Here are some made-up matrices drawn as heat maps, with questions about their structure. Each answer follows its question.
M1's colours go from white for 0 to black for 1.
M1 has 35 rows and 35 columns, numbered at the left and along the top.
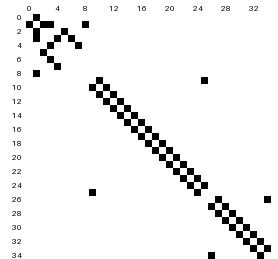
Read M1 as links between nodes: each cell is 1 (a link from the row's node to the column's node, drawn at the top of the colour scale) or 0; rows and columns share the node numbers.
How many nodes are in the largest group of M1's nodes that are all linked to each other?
2
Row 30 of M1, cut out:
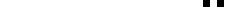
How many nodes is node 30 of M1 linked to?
2
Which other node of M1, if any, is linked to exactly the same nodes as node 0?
node 8
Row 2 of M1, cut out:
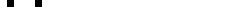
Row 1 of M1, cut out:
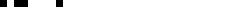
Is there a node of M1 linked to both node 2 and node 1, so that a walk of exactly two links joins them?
no
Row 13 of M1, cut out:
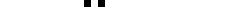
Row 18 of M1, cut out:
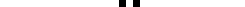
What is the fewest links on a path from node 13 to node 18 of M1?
5
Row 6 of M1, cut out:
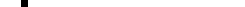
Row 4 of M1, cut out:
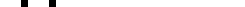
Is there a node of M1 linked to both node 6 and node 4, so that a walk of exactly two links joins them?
yes
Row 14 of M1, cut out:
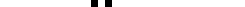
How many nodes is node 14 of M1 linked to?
2
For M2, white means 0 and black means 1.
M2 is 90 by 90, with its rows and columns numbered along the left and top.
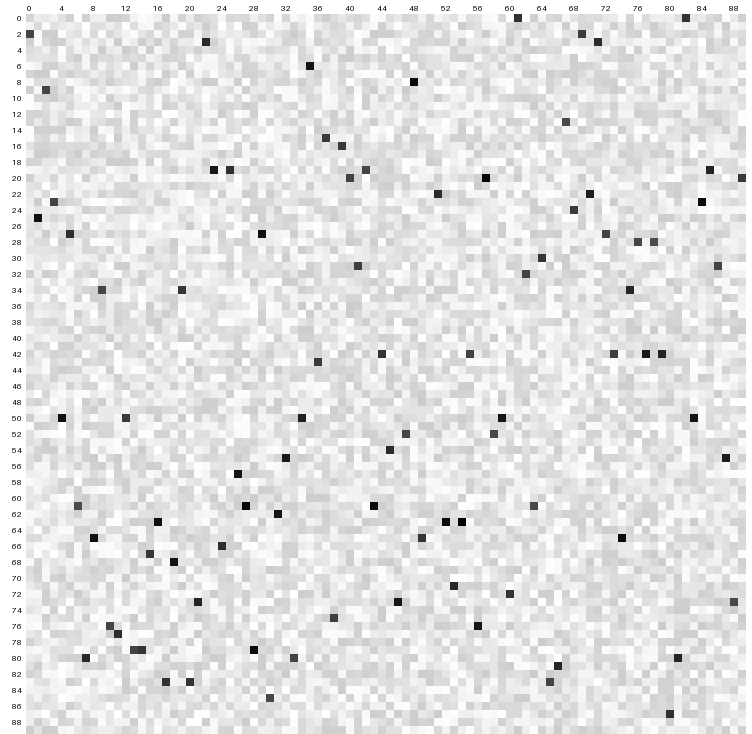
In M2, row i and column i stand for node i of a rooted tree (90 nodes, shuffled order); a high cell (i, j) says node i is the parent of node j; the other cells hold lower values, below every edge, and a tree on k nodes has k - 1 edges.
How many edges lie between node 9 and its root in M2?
2
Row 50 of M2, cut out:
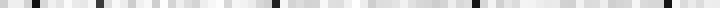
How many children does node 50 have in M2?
5
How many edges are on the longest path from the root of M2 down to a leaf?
11
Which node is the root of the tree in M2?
50
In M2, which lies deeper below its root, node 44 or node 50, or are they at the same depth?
node 44
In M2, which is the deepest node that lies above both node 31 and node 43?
34
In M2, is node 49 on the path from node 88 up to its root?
no
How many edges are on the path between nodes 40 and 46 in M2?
8
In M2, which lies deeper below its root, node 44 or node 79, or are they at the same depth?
the same depth
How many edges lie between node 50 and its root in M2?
0
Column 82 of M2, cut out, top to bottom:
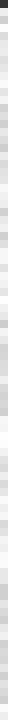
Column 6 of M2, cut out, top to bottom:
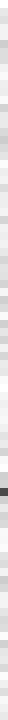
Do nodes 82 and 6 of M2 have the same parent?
no
